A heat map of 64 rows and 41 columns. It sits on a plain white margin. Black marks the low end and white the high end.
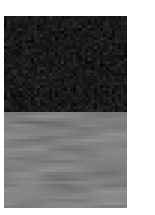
The table splits into 2 rows of 1 panel. Panel 1,1: very low, fine-grained, faint in contrast. Panel 2,1: middling, streaked across, faint in contrast.
